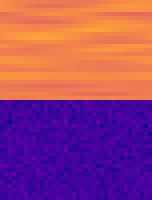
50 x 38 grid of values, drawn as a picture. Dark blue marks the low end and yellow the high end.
The table splits into 2 rows of 1 panel. Panel 1,1: high, streaked across, faint in contrast. Panel 2,1: very low, fine-grained, faint in contrast.
